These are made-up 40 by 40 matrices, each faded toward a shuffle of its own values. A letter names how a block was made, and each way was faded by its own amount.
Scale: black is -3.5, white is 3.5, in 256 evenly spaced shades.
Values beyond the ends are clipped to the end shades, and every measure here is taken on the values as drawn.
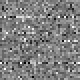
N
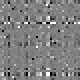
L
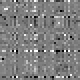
L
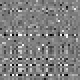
L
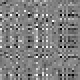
L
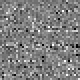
N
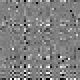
L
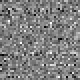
N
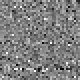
N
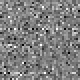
N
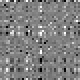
L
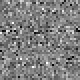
N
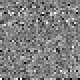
N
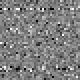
N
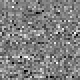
N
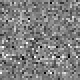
N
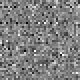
N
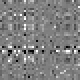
L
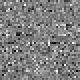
N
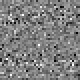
N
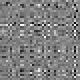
L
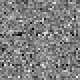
N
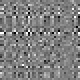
L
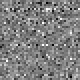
N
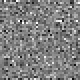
N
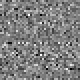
N
